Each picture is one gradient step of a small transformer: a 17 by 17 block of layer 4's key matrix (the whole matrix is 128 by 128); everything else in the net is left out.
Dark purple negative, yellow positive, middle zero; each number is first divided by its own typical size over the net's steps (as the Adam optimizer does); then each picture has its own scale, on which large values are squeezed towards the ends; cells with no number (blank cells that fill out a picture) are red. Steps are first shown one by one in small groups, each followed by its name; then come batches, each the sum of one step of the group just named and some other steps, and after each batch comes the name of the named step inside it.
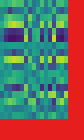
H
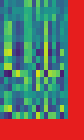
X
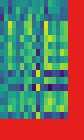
X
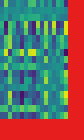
X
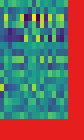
H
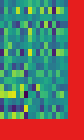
X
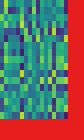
H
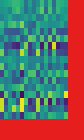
H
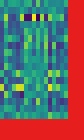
X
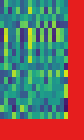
X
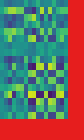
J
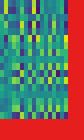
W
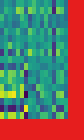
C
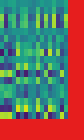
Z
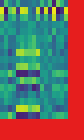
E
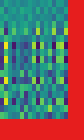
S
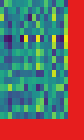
E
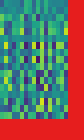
S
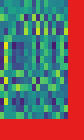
S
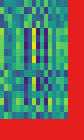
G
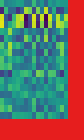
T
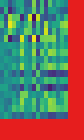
T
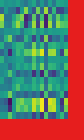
T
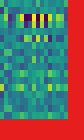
T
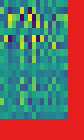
G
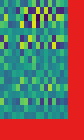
T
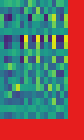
T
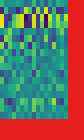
T
